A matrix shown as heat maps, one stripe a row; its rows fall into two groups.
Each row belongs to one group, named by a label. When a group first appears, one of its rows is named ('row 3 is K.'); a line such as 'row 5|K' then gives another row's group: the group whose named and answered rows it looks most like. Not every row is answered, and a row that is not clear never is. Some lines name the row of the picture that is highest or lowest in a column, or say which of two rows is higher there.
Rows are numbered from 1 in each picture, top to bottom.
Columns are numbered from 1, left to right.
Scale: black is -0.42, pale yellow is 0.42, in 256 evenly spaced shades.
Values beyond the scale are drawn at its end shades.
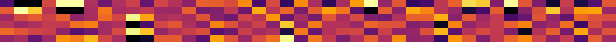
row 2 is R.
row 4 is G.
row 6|G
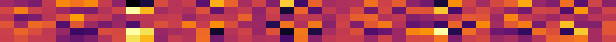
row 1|G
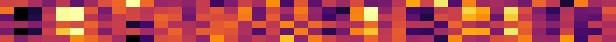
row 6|G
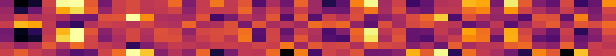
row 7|G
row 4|R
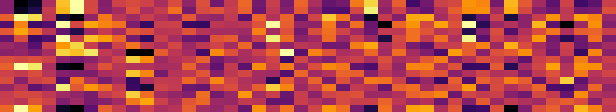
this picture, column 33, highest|8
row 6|G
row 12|G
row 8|G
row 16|R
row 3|R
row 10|R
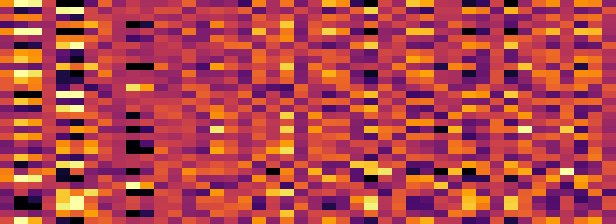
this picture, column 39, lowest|25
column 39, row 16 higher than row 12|No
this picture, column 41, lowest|27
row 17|G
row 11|R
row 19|G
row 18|R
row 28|G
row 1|R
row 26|R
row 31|G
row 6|G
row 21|G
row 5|R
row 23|R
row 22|G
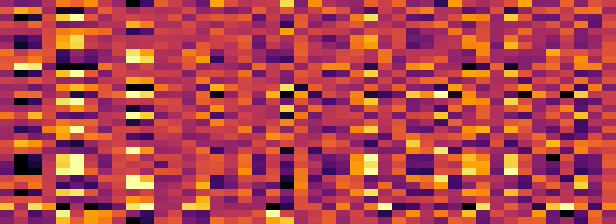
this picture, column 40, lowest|23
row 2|R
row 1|G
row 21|R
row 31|G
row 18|G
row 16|G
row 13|G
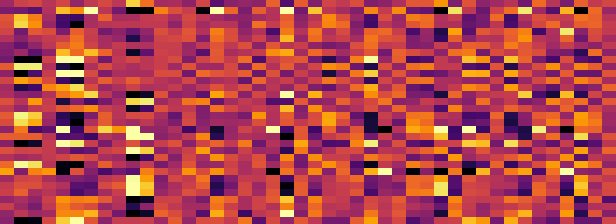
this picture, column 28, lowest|19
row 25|G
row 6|G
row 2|G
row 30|G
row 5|G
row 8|G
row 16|G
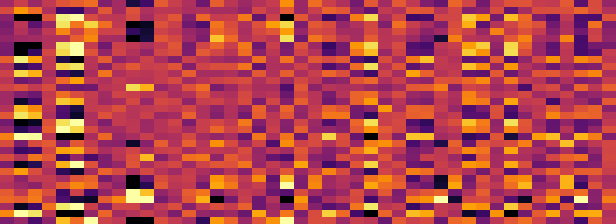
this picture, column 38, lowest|29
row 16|R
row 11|R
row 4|G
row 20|R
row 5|G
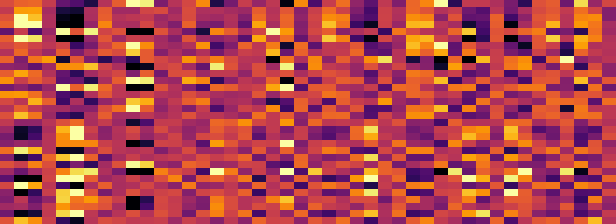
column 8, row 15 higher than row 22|No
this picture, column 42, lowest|25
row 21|G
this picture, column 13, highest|26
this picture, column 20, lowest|9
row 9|G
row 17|R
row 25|G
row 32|R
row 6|R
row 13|G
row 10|G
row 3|R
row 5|G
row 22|R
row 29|G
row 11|R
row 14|R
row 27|R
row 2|R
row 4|R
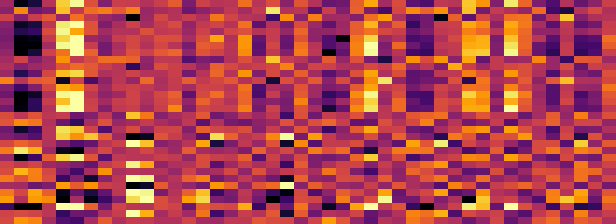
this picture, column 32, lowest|3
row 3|G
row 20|G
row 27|G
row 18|R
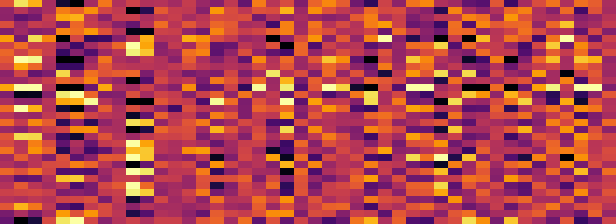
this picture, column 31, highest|13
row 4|G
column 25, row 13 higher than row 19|Yes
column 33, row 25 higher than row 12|No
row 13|R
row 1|R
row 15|G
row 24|G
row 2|G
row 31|G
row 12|G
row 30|R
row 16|R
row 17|G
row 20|R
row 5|G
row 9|R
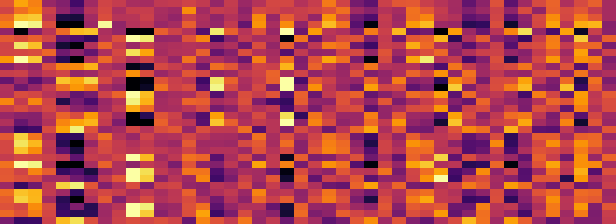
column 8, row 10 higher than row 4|No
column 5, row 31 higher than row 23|No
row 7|R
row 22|R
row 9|R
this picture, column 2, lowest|5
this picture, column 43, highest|4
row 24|R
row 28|R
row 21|R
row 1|R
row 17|G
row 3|R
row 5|G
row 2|R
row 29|R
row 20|R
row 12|G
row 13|G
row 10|G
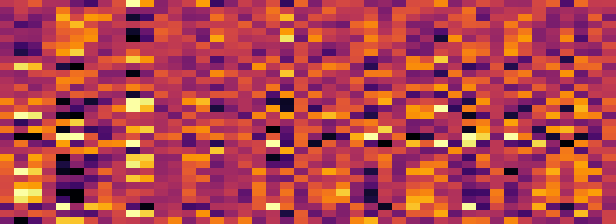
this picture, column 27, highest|20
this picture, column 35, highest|20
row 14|G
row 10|R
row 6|G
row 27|R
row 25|R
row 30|G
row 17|R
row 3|G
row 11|G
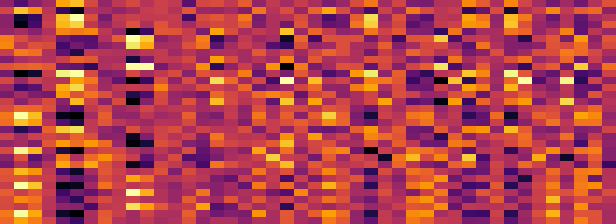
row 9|G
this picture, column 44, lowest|24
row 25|R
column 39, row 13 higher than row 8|No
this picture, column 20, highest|23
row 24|G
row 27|R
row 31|R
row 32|R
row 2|R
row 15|G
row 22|R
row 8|R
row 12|G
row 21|G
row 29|R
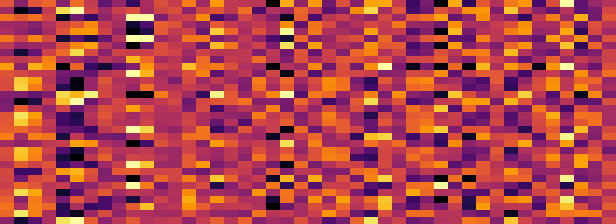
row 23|R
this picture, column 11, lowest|14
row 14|G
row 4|G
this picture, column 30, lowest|10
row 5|G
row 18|R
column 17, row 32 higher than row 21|No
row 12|R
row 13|R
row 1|G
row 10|G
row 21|G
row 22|R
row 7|G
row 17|R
